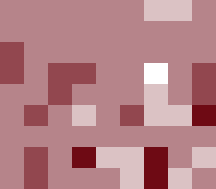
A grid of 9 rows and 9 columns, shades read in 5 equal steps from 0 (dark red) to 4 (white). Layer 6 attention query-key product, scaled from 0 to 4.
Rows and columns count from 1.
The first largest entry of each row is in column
7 1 2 7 7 4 1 5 6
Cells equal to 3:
11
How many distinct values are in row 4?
3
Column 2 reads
2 2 2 2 2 1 2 1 1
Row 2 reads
2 2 2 2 2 2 2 2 2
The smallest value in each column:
1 1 1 0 2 1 0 2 0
